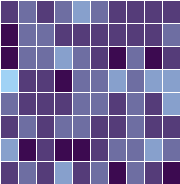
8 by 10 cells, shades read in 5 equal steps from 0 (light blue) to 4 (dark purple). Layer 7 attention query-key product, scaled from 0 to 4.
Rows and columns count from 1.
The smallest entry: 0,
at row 4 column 1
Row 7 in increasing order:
1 1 2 2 2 3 3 4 4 4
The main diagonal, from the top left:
3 2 2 4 2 3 2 2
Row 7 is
1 4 3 4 4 3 2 2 1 2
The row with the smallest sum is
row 4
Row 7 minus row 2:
-3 2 1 1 1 0 -1 -1 -2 0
